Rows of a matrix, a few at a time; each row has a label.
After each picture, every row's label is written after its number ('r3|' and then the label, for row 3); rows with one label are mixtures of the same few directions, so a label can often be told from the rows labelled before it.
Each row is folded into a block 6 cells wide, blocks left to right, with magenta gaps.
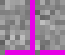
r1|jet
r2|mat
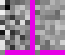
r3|jet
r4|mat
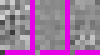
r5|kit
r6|mat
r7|jet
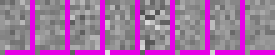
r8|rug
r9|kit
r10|kit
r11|kit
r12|mat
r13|jet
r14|kit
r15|kit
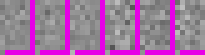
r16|mat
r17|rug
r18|kit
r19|rug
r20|mat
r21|jet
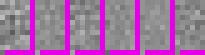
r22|kit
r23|kit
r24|kit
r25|kit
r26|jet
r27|mat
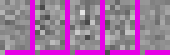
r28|mat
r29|jet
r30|rug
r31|kit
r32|rug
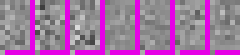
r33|jet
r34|jet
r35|jet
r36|rug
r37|mat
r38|mat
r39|rug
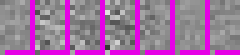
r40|rug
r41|mat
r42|mat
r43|mat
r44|jet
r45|jet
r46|kit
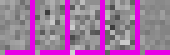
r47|rug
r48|rug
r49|kit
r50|jet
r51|mat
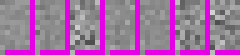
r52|mat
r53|jet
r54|jet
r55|rug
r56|mat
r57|jet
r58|mat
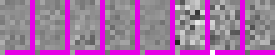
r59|jet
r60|mat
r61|jet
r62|jet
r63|mat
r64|mat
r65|kit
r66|jet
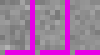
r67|rug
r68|mat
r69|kit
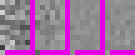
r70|mat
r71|kit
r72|rug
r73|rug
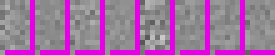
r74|jet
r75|mat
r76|mat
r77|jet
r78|jet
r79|rug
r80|rug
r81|kit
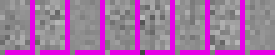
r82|jet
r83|mat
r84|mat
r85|mat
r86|kit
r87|rug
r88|mat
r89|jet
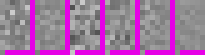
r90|rug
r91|mat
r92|kit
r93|jet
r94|jet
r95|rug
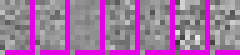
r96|mat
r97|mat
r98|rug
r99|rug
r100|rug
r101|jet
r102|mat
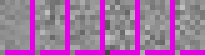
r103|mat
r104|rug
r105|kit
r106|kit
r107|jet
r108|jet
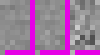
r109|mat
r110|kit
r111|jet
